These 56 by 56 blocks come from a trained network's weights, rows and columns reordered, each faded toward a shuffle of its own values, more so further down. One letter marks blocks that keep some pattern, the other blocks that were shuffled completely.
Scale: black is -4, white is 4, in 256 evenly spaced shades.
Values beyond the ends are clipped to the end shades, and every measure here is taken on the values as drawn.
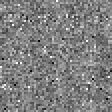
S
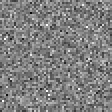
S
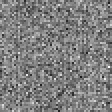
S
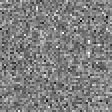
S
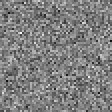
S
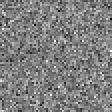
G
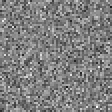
G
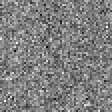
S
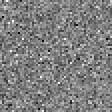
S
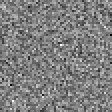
G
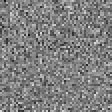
S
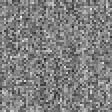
S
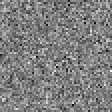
G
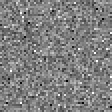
G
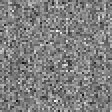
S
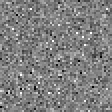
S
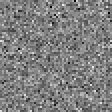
G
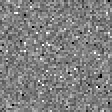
G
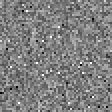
G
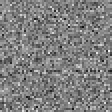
S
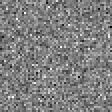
S
